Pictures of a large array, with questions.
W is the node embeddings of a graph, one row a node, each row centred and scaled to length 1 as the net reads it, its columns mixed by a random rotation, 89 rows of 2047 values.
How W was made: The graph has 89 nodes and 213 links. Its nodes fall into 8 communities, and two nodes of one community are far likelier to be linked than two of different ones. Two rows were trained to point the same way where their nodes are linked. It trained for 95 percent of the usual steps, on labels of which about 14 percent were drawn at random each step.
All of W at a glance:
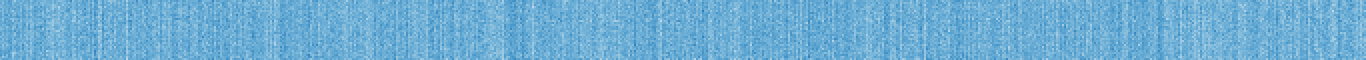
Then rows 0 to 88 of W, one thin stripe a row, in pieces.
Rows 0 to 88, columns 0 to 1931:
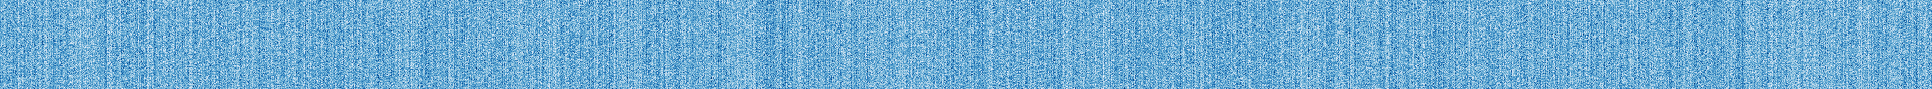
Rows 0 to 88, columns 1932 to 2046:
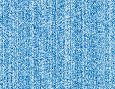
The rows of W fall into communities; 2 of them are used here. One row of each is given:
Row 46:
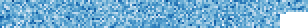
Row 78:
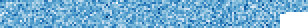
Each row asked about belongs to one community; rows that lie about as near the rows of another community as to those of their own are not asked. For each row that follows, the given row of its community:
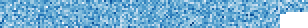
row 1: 46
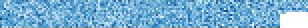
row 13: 46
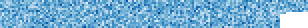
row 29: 78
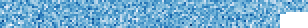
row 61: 46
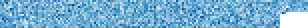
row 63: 78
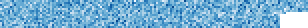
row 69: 78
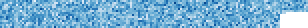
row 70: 46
